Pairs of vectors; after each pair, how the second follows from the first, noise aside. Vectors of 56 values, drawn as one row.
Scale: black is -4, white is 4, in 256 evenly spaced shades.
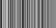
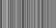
shrunk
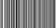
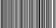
reversed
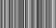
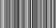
reversed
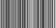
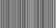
shrunk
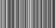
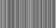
shrunk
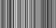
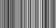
reversed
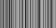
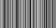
reversed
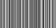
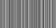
shrunk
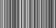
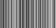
negated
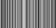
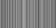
shrunk
